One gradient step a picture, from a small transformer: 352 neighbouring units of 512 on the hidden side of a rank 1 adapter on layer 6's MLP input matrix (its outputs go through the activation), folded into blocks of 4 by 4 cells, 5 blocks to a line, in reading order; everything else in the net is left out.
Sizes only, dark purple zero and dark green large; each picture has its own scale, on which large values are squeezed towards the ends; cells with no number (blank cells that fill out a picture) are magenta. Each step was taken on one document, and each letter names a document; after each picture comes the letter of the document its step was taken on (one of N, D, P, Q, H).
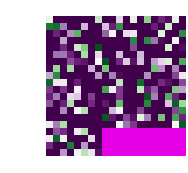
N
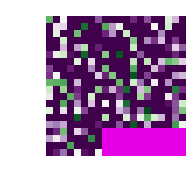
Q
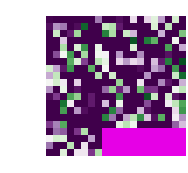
N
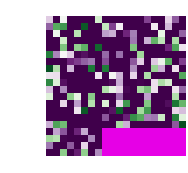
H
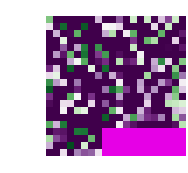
N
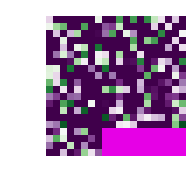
N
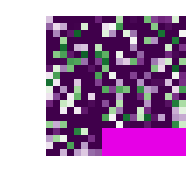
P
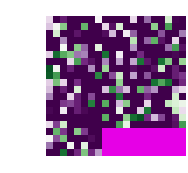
H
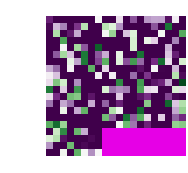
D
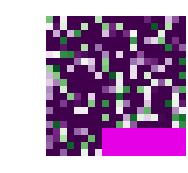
H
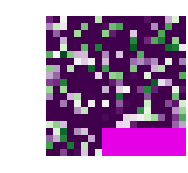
H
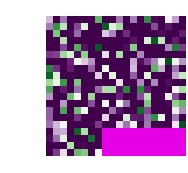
Q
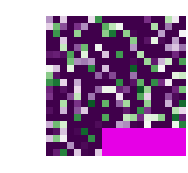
Q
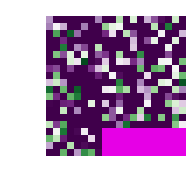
D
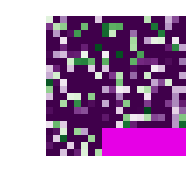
H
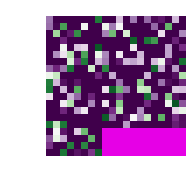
N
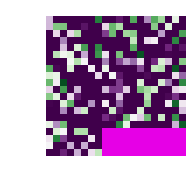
D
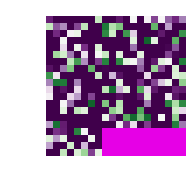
D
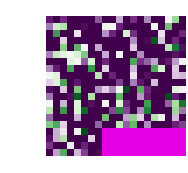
Q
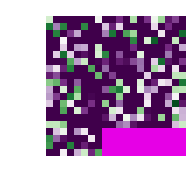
P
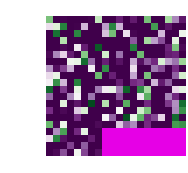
Q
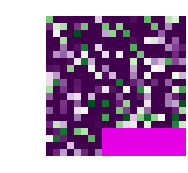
Q
